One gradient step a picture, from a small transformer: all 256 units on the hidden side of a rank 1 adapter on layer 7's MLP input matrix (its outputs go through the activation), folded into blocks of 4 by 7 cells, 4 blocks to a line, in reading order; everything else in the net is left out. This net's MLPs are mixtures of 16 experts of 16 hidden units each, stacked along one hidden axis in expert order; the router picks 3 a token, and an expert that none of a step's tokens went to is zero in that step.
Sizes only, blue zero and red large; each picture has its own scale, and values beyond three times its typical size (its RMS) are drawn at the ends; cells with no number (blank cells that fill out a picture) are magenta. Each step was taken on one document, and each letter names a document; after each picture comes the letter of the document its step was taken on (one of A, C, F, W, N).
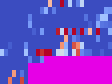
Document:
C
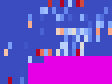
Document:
C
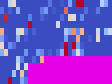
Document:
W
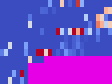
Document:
C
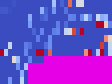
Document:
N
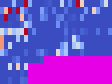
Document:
W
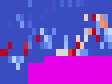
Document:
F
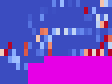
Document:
N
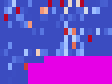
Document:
W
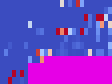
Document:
C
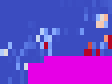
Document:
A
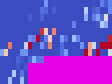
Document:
A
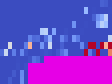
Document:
A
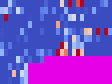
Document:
W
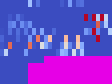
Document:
F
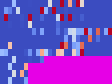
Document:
W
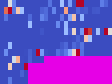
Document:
W
